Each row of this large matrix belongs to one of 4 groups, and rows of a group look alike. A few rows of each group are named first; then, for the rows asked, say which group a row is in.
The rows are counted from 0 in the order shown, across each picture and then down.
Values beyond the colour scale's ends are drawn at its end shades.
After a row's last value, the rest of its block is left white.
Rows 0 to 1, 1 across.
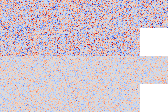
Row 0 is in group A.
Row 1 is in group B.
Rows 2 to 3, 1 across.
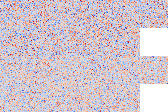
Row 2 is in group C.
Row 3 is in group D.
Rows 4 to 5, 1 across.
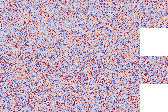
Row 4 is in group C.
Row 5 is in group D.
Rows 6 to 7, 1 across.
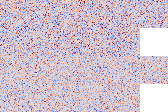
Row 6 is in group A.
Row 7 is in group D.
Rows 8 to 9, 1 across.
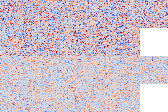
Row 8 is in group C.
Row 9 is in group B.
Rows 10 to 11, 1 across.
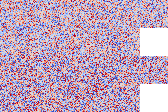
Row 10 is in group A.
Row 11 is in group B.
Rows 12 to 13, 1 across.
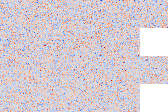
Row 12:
D
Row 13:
C
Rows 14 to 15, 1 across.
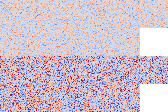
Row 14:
D
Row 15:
B
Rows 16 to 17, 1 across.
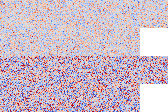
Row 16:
D
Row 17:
B
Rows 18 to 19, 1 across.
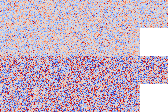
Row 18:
C
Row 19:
A
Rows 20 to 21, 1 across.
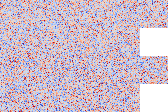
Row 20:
B
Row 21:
C
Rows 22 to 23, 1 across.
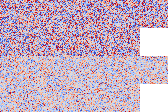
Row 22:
D
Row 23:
C
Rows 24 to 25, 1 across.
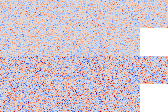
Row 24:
D
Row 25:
D
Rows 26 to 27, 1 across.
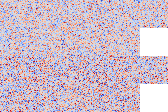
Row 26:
D
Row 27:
C
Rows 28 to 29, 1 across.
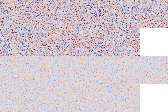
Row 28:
D
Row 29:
C
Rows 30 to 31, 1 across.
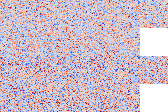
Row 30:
D
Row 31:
D
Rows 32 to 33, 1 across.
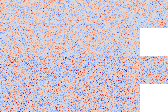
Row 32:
B
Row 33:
C
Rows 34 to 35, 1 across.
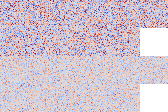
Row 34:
C
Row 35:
A
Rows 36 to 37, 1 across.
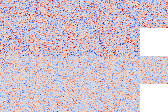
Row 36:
D
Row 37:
D
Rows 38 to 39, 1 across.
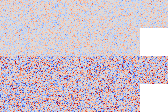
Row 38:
A
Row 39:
D
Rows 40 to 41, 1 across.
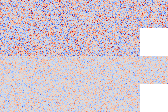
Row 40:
B
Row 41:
D
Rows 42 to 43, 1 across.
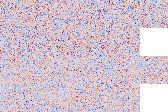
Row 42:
D
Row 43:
C
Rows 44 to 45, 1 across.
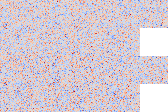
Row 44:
A
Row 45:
A
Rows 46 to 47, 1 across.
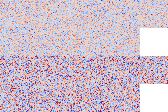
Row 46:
D
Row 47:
D
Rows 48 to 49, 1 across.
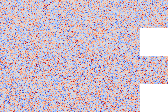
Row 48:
B
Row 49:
D
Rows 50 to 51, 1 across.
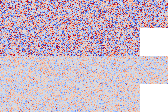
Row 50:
D
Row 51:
C
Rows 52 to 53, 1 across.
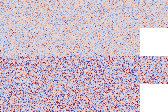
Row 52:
D
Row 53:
D
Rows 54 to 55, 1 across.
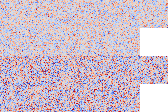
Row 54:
D
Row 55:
A
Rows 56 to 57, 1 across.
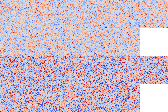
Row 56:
D
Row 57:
C
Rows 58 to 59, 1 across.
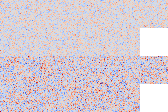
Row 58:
D
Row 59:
C
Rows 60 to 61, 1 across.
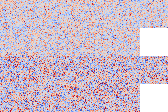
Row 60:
A
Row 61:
C
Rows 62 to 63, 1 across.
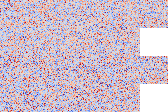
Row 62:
C
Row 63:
C
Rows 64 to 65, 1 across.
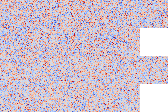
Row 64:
A
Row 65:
B
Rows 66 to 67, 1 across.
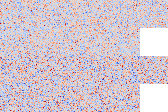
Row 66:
B
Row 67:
D
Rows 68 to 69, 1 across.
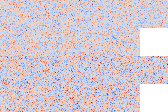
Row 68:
A
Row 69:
A
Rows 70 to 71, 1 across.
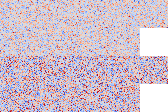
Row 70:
D
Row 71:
C
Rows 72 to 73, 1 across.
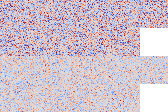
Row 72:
C
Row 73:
A
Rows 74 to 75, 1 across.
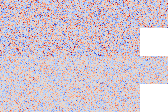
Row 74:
D
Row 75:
C
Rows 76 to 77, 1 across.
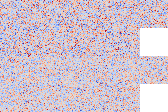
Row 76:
B
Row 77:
C
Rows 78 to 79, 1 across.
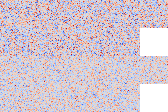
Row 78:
D
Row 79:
B
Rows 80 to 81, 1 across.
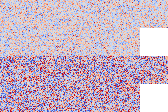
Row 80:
D
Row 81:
C
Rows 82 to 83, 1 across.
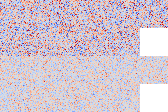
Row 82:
B
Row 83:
B
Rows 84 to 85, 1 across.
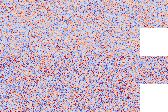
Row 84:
D
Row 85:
C
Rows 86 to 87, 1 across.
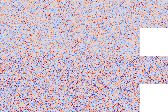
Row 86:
B
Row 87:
B
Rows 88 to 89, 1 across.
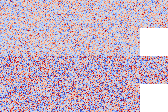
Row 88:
B
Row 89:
C
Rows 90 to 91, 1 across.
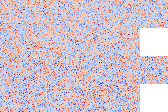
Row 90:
B
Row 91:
C
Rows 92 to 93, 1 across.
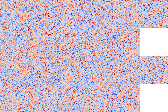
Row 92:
A
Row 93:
A
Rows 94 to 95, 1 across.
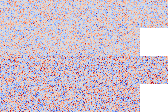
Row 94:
C
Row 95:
C
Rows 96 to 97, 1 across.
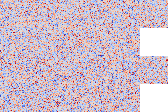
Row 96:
D
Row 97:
D
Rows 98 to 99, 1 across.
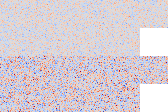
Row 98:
D
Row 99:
C
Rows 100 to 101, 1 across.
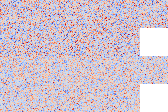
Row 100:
B
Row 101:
A
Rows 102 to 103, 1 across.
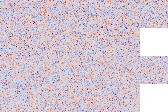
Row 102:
C
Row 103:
A
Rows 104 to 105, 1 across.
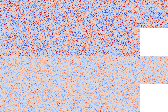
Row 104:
C
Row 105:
D
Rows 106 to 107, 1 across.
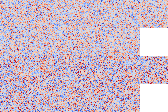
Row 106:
D
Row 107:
C
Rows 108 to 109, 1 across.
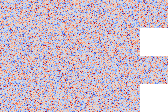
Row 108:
D
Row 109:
B
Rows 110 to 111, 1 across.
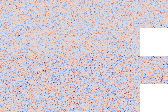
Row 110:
A
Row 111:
A
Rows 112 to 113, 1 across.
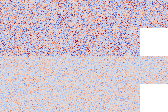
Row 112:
B
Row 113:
C
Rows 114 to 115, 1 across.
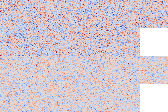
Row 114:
C
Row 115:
D
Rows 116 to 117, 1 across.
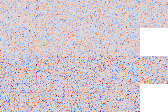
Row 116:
D
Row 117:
D
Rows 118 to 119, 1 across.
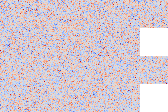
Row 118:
D
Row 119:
B
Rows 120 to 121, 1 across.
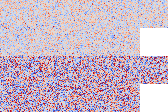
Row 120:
A
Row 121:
C
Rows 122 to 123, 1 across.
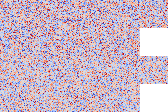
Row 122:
D
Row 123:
B
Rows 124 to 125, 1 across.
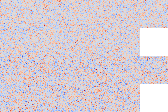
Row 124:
B
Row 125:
C
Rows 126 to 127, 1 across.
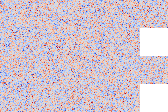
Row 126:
D
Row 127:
A
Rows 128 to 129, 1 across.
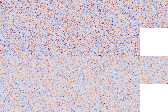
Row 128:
D
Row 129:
D
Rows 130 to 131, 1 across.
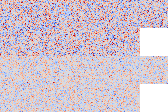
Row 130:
A
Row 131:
A
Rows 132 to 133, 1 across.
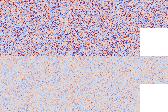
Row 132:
A
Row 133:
A
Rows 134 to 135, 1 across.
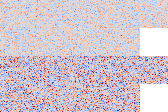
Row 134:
D
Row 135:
C
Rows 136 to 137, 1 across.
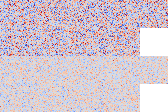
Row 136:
C
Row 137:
D
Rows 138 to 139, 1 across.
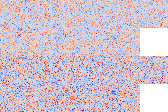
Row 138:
A
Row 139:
A
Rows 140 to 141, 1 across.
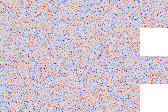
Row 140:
D
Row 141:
C
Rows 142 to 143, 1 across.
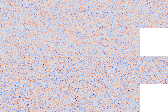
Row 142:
C
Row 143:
B
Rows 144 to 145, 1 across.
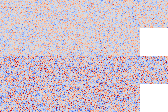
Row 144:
D
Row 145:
C
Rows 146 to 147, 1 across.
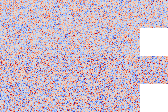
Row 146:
A
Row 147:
D
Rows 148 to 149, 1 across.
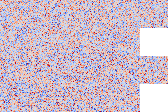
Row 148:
A
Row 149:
D
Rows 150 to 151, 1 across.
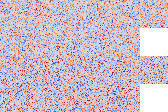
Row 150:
D
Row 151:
A
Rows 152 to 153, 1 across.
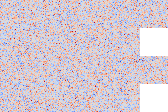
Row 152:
B
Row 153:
B
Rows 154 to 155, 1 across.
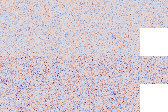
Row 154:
A
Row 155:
A
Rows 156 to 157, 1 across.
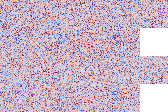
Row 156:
A
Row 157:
A
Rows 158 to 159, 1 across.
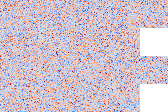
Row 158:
C
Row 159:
B
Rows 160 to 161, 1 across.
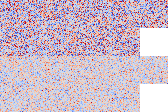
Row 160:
C
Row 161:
A
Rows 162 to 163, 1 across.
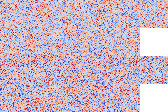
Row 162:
D
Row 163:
B
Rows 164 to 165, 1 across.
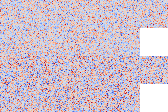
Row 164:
B
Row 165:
A
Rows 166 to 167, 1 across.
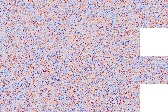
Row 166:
C
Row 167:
A
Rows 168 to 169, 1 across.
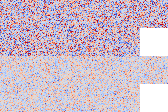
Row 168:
B
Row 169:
A
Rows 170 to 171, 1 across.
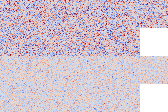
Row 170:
C
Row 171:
D
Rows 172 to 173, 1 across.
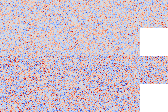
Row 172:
B
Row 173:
C
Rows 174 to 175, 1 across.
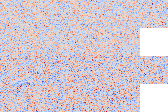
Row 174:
B
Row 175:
A
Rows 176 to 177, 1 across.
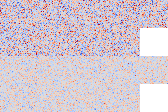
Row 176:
B
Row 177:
D
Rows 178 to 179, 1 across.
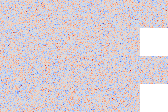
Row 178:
D
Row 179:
A
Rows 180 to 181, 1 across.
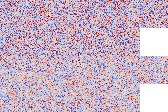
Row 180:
C
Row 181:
D
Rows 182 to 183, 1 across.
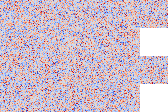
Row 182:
C
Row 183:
A
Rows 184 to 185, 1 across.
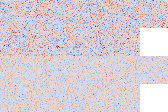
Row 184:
D
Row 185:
B
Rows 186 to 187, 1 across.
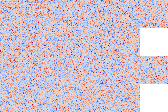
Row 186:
D
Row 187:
C
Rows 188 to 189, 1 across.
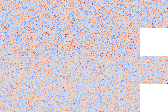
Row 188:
A
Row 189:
D
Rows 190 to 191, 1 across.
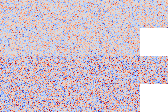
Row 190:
D
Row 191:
D
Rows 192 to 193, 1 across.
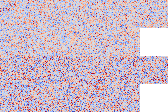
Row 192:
C
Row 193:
B
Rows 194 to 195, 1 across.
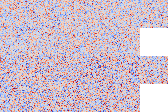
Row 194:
A
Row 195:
D
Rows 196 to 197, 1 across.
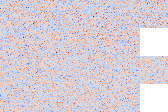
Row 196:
C
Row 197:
D
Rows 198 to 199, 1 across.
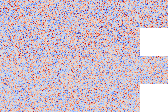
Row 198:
C
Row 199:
A
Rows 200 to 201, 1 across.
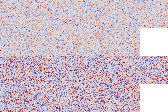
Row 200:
D
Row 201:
C
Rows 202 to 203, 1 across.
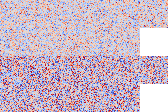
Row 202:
D
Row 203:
A
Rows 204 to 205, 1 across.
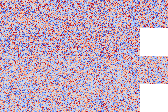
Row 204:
D
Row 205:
D
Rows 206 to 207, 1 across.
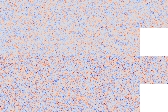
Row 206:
C
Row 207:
D
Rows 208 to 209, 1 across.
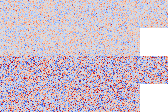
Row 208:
C
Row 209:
C
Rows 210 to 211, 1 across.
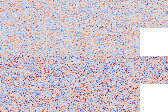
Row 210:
C
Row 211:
C
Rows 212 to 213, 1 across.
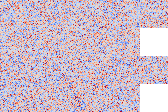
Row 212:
C
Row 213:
B
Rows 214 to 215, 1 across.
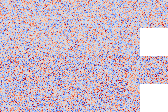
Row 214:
B
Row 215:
C
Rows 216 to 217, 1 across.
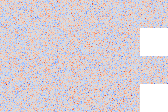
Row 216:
A
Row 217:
A
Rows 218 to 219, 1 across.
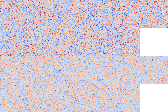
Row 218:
C
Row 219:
B
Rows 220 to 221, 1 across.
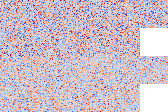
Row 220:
C
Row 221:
B
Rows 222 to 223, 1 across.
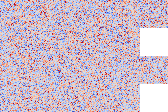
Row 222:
C
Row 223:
B
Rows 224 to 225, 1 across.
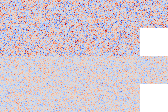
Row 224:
B
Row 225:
C
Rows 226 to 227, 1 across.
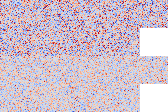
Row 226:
B
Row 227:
B
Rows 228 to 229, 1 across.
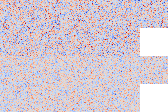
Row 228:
A
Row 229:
A
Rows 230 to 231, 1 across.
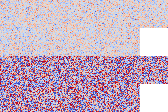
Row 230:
D
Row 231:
B
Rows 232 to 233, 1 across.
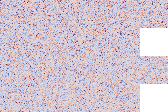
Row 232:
B
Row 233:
C
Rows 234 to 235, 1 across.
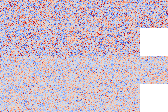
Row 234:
C
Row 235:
C
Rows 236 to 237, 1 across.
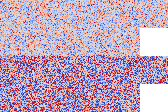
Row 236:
D
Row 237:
B
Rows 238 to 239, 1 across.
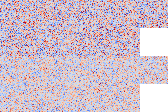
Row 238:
C
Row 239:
C
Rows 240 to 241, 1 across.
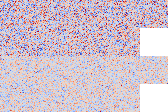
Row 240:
C
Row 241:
D
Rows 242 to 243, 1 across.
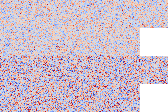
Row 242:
D
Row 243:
B
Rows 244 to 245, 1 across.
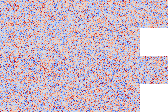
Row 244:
C
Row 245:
C
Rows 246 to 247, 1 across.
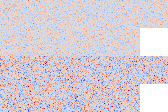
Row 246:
C
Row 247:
B
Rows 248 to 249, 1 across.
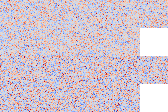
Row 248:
C
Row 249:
B
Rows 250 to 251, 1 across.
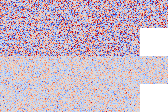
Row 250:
B
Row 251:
A
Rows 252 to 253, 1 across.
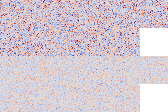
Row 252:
B
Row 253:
C
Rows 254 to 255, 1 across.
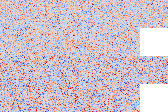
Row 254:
A
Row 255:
B
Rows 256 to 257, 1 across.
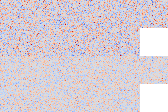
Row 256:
B
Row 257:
B
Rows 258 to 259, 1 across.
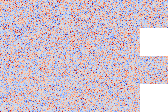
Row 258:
A
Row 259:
C
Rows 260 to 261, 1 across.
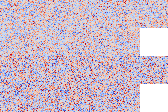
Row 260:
C
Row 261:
A
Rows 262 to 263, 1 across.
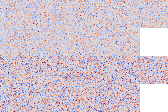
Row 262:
C
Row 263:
D
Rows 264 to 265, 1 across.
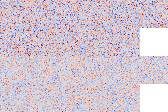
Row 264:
B
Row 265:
A
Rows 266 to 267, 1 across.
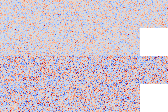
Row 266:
B
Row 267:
C
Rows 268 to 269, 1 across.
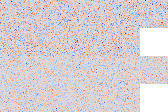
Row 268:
B
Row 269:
C
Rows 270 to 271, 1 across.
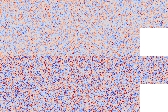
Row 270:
A
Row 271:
A
